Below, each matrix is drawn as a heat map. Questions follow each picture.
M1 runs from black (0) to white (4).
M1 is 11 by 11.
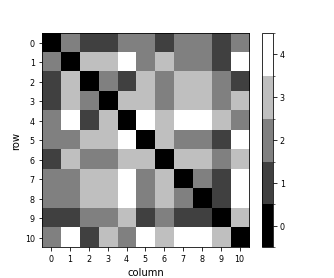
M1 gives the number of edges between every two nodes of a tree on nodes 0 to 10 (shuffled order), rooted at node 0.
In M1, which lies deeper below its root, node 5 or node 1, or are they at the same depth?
the same depth
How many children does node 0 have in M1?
4
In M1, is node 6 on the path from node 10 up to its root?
no
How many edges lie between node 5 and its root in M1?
2
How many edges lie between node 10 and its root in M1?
2
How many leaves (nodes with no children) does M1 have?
8
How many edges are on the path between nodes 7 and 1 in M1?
2
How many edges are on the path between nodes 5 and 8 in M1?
2
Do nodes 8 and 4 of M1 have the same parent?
no
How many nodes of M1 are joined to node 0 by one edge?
4
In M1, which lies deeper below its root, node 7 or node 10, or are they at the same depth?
the same depth
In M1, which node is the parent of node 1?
9
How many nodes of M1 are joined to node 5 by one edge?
1
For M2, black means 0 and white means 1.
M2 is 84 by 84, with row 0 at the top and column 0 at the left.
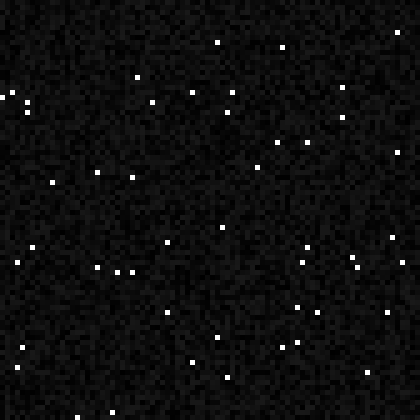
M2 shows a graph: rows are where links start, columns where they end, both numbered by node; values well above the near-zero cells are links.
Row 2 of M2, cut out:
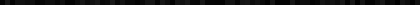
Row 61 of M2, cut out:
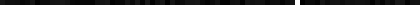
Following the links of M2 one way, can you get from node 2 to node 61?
no
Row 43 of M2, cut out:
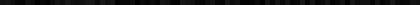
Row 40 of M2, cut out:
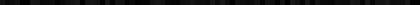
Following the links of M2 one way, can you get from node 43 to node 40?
no
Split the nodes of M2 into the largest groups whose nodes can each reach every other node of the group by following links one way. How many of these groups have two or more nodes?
0
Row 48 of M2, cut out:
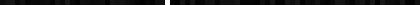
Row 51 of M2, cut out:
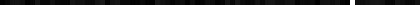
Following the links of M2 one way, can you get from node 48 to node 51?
yes
